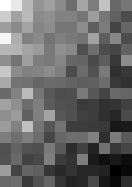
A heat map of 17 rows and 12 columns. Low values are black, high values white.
The field climbs toward the top left. The top left is the ninth with the highest average. Neither half mirrors the other. There are no regular stripes. The ninth with the lowest average is the bottom right. Overall the values sit about 40% of the way up the scale.
